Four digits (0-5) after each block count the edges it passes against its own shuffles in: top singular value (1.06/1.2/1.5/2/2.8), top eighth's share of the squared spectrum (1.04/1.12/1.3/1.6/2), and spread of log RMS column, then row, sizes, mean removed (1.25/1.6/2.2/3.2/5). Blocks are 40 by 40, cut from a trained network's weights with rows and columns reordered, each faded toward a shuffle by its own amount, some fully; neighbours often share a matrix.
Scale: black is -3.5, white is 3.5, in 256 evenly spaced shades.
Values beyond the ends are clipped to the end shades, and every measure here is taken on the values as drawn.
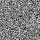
0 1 0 0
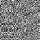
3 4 2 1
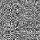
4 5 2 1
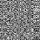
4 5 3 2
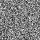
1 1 0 0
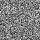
0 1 0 0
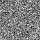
0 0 0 0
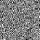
3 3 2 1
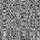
4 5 2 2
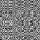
4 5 3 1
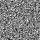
0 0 0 0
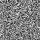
0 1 0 0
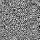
3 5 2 1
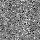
0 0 0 0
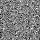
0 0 0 0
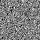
0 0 0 0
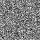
1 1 0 0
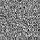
2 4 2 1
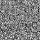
2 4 1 1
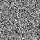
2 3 1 0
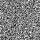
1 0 0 0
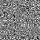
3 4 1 2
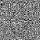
3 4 2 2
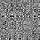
3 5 2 2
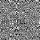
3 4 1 2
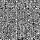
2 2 0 2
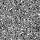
0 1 0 0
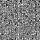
2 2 0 2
